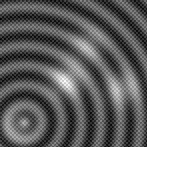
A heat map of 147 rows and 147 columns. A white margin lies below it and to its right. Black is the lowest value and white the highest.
Rings spread out from the bottom left. Four bumps rise from the field. Neither half mirrors the other. There is no overall slope.
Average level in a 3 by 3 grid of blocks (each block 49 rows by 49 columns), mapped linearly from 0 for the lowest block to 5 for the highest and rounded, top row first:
010
053
201
